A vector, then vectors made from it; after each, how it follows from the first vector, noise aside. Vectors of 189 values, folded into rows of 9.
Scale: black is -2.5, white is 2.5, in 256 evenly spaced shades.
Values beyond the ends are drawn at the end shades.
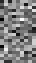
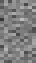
shrunk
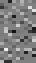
partly zeroed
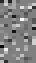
partly zeroed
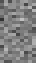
shrunk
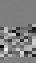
partly zeroed
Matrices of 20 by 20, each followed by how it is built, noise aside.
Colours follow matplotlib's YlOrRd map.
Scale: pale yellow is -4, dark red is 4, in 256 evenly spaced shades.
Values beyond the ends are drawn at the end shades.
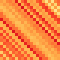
Toeplitz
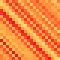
Toeplitz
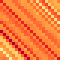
Toeplitz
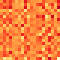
low rank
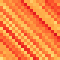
Toeplitz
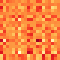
low rank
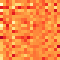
low rank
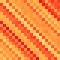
Toeplitz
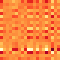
low rank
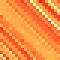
Toeplitz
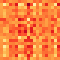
low rank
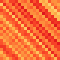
Toeplitz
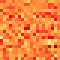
low rank
